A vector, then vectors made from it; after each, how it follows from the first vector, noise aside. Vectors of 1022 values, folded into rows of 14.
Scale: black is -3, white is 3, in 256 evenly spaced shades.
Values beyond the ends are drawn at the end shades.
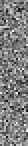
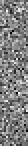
negated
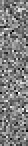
negated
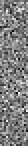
negated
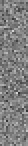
shrunk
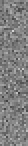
shrunk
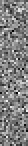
negated
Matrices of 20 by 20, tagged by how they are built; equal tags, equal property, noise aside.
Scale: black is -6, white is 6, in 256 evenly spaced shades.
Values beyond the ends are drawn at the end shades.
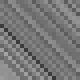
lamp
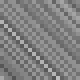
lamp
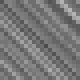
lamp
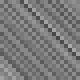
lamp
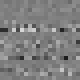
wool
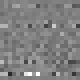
wool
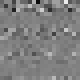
wool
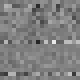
wool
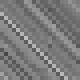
lamp
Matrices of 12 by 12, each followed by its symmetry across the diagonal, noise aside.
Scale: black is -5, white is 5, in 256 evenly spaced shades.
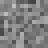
symmetric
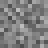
antisymmetric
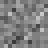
antisymmetric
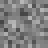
antisymmetric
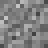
symmetric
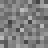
antisymmetric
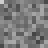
symmetric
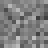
antisymmetric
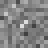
symmetric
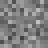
antisymmetric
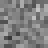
antisymmetric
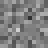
antisymmetric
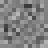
symmetric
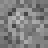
symmetric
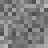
symmetric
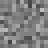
antisymmetric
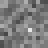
symmetric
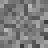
symmetric
